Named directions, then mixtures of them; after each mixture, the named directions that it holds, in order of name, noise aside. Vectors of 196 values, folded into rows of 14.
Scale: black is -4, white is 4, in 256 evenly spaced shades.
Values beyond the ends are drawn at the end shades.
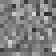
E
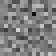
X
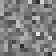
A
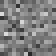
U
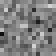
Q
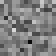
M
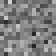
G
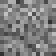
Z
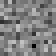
G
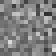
E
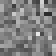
A, E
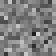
G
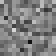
M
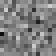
Q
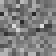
U, X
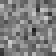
E, G, Z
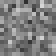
E, M, Q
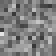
E, Q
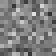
E, Q, U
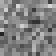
Q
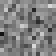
Q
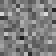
U, X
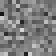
G, U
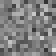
E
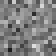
A, G, Z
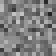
A, E, X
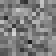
E, M, U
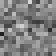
A, G, Q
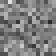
G, Z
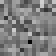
M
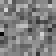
G, Q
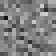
M, U, X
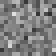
E
